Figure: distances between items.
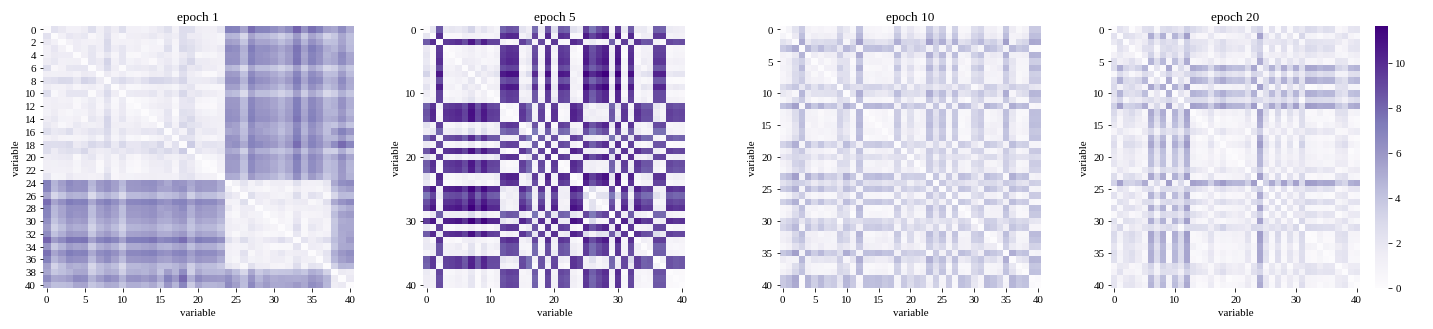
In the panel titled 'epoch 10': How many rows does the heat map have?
41
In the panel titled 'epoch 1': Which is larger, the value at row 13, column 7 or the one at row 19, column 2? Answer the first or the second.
the second
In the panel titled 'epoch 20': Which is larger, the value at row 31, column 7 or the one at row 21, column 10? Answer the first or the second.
the second
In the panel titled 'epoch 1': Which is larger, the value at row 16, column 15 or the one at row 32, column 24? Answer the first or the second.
the first
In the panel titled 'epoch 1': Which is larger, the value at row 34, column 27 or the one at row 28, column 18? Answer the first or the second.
the second
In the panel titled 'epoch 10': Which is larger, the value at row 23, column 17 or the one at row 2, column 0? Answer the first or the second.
the first
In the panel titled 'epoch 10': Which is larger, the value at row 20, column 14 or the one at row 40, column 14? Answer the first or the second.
the second
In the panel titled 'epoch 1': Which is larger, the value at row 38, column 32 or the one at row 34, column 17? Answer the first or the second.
the second
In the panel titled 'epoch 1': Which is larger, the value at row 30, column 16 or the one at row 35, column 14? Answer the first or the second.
the second
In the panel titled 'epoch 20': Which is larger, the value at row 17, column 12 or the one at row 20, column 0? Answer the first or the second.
the first
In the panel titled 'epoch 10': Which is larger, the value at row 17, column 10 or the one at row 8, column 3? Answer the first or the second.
the second
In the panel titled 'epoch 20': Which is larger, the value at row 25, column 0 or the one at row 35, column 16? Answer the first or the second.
the second
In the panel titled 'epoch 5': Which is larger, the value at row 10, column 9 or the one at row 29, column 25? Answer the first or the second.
the second
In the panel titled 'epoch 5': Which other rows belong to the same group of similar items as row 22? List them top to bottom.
2, 12, 13, 14, 17, 19, 21, 25, 26, 27, 28, 30, 32, 36, 37
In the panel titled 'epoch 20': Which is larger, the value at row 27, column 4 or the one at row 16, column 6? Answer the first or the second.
the second
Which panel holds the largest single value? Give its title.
epoch 5
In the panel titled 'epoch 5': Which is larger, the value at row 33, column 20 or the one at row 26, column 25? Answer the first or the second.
the second
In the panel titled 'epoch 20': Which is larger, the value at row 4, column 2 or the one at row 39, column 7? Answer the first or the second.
the second
